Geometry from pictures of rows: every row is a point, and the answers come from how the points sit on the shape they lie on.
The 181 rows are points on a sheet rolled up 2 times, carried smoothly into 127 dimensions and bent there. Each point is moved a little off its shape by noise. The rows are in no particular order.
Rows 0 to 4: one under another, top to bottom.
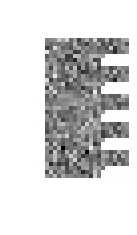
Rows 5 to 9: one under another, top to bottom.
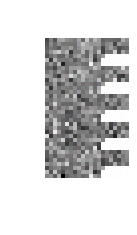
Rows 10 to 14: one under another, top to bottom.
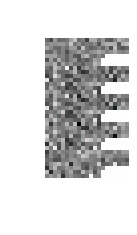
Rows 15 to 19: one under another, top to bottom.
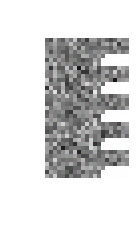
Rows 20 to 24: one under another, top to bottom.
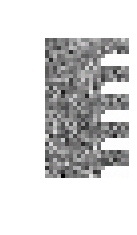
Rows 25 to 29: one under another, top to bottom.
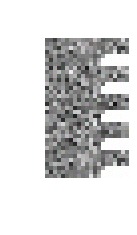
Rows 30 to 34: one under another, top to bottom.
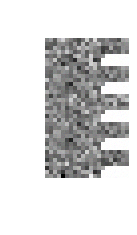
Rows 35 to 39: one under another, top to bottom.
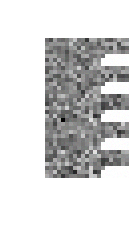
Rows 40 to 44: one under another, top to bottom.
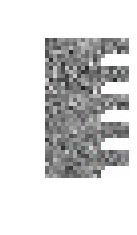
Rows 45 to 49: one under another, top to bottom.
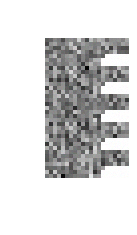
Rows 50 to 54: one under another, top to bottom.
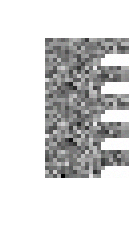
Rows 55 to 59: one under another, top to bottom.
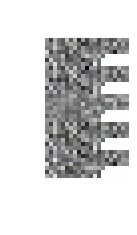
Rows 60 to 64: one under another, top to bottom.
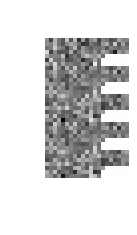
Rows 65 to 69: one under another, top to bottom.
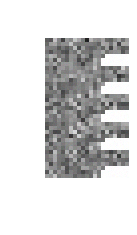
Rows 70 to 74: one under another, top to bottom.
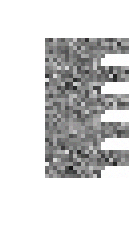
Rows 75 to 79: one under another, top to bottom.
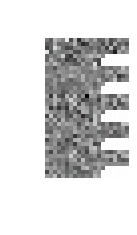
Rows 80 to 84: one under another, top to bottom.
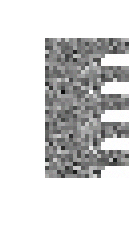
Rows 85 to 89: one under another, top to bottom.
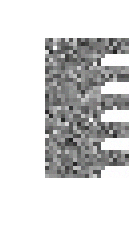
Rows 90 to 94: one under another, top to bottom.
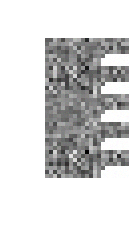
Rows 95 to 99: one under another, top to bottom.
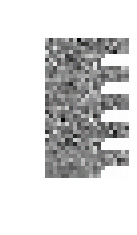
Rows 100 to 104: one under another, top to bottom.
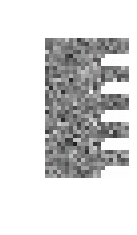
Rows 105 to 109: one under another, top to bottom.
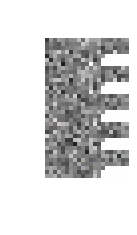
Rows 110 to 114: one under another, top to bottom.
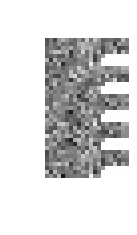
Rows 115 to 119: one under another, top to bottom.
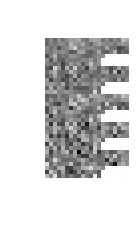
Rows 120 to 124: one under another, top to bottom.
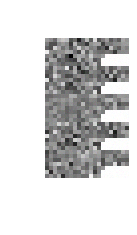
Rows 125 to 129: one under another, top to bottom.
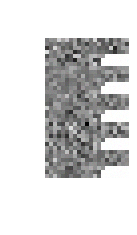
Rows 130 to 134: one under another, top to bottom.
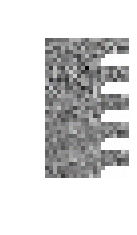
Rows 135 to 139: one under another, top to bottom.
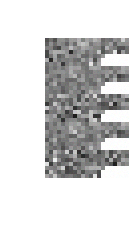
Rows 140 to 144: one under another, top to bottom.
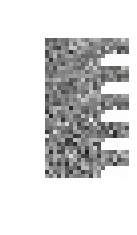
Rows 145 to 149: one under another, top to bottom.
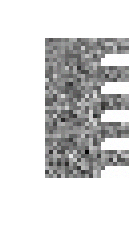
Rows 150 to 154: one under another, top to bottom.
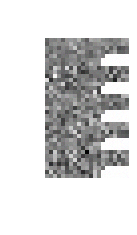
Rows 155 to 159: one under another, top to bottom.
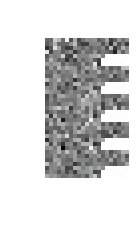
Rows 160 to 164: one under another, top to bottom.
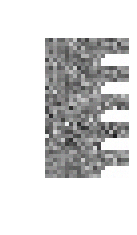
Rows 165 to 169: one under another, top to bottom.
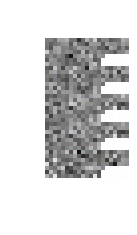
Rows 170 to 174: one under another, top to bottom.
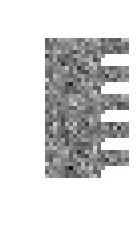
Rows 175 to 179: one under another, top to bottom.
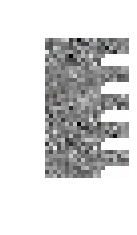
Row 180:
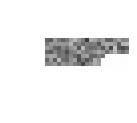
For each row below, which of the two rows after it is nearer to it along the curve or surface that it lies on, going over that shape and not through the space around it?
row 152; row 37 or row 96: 96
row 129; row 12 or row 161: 161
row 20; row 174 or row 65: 65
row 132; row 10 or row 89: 89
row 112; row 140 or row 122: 122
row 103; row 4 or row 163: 163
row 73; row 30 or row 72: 72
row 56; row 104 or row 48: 48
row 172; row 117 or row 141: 141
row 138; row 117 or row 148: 148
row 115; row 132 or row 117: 132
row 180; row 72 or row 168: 72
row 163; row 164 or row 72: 72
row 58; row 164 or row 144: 144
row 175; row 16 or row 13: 13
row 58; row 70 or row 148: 70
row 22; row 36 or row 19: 36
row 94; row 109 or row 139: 139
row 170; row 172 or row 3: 172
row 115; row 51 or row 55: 51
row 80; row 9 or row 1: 9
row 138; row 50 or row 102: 102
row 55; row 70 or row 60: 60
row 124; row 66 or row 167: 167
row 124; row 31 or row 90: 90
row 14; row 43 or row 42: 42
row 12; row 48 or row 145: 48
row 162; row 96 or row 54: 54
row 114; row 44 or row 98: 98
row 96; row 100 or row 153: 100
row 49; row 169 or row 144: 169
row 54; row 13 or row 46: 13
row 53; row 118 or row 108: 108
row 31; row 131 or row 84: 84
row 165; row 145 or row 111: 145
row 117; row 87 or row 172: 87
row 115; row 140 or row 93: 93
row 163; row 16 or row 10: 16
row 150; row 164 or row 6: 164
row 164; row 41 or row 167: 167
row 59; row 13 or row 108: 13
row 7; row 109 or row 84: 109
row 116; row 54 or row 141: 141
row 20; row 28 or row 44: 28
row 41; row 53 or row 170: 53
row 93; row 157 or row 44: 44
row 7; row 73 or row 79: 79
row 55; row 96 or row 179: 179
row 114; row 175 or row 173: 175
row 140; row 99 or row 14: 14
